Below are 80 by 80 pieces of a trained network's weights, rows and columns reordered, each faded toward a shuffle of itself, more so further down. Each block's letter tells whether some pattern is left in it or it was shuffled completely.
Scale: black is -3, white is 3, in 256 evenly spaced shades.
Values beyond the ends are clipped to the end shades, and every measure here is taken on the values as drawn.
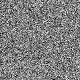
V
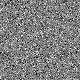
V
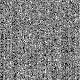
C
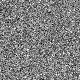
V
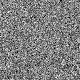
V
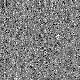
C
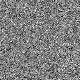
V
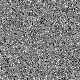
V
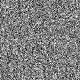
C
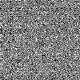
C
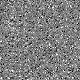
C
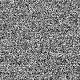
C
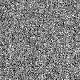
C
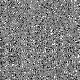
C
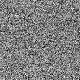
C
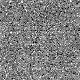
C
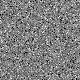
V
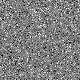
V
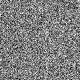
C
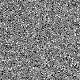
C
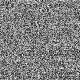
C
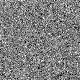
V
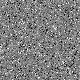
V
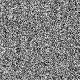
C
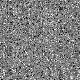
C
